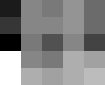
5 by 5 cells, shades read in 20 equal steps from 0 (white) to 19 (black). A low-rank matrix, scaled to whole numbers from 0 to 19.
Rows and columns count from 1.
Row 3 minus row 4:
19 1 3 3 7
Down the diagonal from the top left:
17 9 13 6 5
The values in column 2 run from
6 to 10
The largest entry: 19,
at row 3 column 1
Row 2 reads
15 9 9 8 11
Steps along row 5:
up up down down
